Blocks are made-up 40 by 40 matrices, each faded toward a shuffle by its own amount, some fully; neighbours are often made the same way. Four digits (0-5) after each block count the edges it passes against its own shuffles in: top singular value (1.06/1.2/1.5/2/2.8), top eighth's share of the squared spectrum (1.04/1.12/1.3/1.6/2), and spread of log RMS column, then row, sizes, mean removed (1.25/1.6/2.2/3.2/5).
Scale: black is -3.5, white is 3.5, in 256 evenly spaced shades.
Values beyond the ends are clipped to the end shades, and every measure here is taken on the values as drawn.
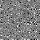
3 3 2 2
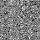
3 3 0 1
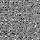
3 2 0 1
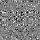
3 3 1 2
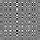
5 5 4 3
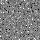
1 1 0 0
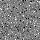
0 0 0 0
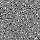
2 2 0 0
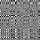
4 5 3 3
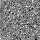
1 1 0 0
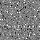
2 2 0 1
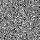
2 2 1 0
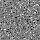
0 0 0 0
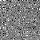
3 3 1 1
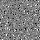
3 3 1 1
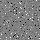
0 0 0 0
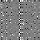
4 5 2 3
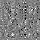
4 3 1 2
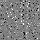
3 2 0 0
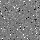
0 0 0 0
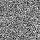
1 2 0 0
